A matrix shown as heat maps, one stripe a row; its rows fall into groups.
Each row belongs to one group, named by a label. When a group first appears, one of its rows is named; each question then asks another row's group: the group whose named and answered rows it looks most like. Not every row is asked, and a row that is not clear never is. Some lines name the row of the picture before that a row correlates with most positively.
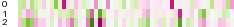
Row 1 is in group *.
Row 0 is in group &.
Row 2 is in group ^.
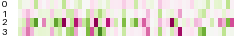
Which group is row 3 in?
*
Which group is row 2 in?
&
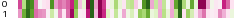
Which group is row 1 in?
^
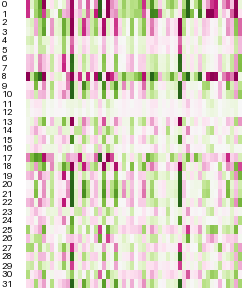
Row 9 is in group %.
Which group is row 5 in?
&
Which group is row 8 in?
^
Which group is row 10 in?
%
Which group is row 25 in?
*
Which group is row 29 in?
&
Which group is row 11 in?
*
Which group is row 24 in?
%
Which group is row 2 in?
&
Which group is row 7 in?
%
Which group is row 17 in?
^
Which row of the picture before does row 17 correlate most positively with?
1
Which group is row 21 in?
%
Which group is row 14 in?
*
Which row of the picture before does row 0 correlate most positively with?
0
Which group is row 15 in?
%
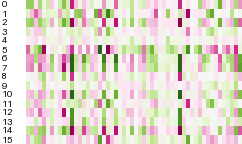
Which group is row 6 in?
%
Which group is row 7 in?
%
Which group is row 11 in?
*
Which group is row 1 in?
*
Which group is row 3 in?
*
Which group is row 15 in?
^
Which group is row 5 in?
^
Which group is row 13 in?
%
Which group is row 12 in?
%
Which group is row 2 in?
&
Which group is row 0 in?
&
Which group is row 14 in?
&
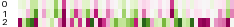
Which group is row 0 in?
&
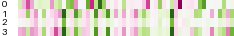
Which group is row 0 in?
*
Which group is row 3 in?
%
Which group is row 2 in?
%
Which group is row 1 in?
%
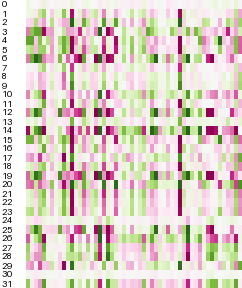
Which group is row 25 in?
^
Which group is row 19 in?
^
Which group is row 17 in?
%
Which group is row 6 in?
^
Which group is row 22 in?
&
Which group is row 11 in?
&
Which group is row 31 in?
*
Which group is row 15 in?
&
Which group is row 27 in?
*
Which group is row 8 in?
%
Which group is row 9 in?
%
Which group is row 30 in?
*
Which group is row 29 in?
%
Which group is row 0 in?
*
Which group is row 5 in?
&
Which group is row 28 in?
*
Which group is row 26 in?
^
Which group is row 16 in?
&
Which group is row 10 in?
^
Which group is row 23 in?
&
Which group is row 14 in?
^
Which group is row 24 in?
*
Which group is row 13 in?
%
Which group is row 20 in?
%
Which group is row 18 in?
&
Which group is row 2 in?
%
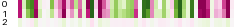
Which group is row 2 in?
*
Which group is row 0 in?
^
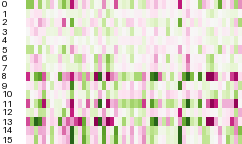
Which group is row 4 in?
*
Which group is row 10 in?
*
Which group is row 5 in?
&
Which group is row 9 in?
%
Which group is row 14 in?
%
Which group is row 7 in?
*
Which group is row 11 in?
^
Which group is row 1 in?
*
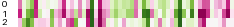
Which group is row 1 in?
^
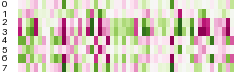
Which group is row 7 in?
%
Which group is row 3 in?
^
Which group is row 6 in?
&
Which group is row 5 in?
^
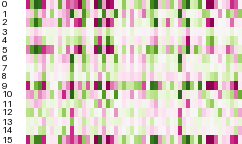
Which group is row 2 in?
^
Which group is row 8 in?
*
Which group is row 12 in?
&
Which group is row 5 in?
^
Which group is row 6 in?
%
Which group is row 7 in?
%
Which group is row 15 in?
^
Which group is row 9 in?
^
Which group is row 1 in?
%
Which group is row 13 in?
%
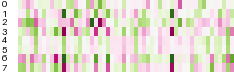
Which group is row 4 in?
*
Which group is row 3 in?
&
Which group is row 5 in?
*
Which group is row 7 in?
&
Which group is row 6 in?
%
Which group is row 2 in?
^
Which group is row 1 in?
%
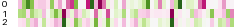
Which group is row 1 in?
&
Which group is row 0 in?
^
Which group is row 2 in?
%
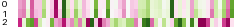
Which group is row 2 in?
^
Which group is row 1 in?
%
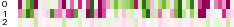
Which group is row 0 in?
^
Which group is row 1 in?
^
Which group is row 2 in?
*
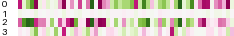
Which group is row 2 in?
^
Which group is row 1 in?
*
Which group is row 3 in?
&
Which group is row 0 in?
^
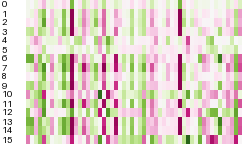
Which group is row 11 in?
&
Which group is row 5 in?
*
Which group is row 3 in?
&
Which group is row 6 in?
&
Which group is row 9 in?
&
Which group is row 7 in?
&
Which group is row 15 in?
^
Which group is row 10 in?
^
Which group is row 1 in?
&
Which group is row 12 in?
*
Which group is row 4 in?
*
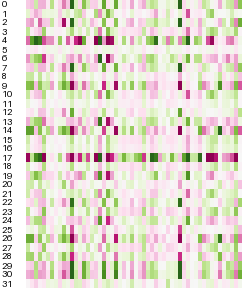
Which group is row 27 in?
*
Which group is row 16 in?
*
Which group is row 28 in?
&
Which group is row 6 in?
^
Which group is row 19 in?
^
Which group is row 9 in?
&
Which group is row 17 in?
^
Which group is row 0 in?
%
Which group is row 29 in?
%
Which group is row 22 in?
%
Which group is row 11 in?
*
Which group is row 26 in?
&
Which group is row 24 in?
^
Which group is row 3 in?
*
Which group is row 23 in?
*
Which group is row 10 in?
*
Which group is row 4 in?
^
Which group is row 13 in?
^
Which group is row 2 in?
%
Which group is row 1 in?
*
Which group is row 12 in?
%
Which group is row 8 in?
&
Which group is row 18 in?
*
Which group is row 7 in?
%
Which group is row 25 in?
&
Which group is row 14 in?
&
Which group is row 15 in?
*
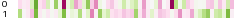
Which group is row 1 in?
*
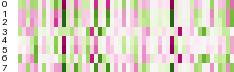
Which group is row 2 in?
%
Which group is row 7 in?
%
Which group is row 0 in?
&
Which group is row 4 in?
&
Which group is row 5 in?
&
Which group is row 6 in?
*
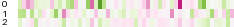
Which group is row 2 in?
*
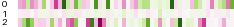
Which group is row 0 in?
%
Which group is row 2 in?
^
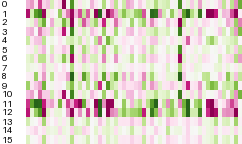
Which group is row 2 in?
&
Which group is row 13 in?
*
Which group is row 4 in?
*
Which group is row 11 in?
^
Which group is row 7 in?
%
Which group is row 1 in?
^
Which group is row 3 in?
%
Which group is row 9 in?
*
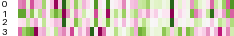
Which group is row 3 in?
^
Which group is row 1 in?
&
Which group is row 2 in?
%
